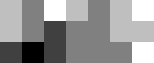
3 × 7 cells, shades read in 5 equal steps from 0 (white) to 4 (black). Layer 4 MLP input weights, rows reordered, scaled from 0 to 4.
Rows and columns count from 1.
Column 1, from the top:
1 1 3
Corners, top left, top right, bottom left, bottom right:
1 0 3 0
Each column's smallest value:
1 2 0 1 2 1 0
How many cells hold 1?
6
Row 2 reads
1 2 3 2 2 1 1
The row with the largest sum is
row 3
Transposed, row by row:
1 1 3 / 2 2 4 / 0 3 3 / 1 2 2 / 2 2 2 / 1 1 2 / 0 1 0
